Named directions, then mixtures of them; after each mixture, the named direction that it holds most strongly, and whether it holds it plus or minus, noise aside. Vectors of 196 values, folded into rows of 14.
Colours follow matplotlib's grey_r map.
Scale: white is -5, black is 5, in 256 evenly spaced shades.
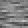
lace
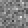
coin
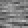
lace, plus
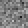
coin, minus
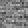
coin, minus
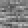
lace, minus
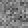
coin, minus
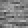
lace, plus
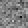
coin, minus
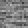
lace, plus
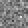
coin, plus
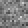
coin, plus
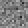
coin, minus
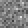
coin, plus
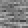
lace, minus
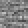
lace, minus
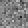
coin, minus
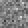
coin, plus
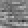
lace, minus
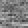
lace, minus
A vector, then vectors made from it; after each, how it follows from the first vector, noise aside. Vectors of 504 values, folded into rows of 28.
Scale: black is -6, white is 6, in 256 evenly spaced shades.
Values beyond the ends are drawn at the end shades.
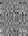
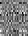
scaled up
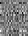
scaled up
